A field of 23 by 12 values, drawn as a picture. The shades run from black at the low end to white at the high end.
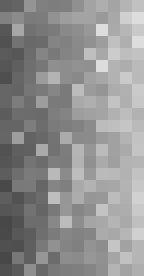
Ninth with the lowest average: bottom left. Slope: up to the right. Stripes: none.
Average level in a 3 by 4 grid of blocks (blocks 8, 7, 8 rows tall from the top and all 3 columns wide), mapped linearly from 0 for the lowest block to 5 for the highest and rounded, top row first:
1245 | 1245 | 0235
